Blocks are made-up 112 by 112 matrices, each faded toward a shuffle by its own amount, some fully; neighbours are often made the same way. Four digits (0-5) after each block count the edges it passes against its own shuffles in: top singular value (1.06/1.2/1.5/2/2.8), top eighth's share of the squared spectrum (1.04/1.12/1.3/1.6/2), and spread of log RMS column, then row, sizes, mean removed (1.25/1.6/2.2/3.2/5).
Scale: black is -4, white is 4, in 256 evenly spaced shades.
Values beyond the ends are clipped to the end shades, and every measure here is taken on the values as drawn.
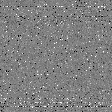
4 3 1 2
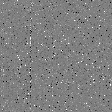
3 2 1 0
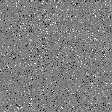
3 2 1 1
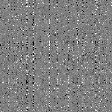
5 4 3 2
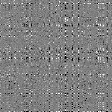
5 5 3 3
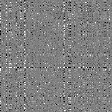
5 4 3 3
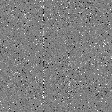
3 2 1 1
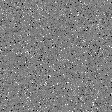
0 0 0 0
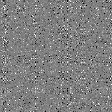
4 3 2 2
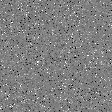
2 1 0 0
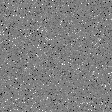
0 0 0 0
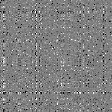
5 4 3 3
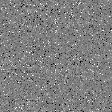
3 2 1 1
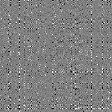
5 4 3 3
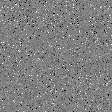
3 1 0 0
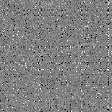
4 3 2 2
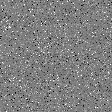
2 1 0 0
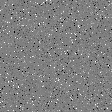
0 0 0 0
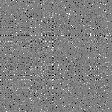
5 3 2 2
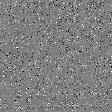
3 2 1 0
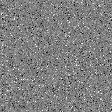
3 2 1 0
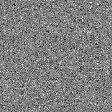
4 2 1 1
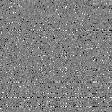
4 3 1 2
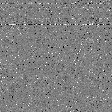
4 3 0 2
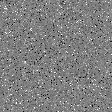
2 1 0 0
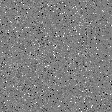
2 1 0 0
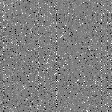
4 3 2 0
